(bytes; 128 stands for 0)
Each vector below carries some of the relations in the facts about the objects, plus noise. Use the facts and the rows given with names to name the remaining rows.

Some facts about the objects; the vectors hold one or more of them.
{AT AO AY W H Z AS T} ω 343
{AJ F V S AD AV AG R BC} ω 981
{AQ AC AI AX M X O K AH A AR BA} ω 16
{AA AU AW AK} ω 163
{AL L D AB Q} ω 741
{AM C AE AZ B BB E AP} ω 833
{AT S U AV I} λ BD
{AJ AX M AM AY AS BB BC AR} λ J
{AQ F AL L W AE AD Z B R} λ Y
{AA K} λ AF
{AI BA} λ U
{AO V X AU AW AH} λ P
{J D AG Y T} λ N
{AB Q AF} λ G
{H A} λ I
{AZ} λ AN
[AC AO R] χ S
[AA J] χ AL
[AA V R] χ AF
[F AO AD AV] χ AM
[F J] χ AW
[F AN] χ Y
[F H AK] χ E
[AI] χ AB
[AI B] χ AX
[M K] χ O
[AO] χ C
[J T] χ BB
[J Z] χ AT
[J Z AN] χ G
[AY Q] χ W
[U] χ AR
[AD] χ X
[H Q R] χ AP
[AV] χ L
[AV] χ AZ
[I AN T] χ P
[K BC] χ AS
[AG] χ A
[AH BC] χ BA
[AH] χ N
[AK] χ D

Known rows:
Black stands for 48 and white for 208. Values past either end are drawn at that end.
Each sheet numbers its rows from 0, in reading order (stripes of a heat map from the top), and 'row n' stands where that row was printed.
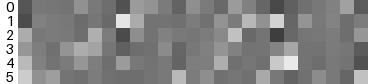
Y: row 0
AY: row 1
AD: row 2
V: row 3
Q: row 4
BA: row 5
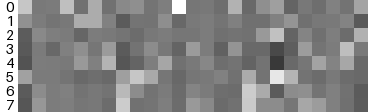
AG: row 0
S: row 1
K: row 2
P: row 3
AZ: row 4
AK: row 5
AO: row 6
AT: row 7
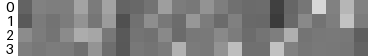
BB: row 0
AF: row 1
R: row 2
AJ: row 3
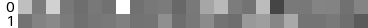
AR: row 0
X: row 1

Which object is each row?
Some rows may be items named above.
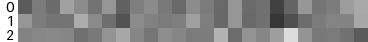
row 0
I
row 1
N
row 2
AI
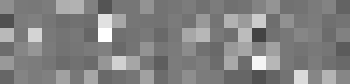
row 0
S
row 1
AY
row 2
AR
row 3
X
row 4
AK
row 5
BB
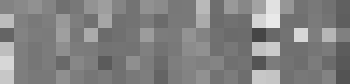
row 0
AI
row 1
Q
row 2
BB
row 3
D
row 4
L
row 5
D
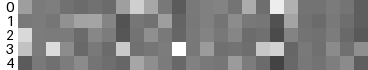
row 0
AK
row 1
AV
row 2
L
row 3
A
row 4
J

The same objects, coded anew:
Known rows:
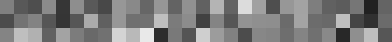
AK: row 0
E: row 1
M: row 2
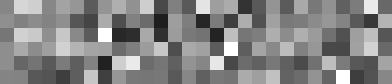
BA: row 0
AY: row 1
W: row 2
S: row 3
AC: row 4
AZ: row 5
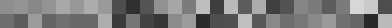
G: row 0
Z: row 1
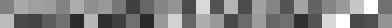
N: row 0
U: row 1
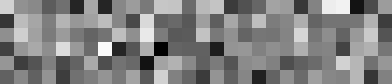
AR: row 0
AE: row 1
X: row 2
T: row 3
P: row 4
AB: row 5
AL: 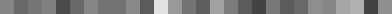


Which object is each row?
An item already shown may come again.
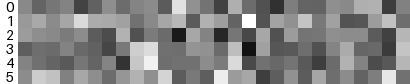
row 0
AL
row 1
S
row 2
AY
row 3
AI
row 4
AC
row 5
BA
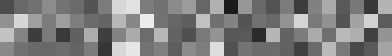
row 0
AI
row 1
X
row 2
L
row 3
AC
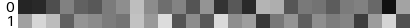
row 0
B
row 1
O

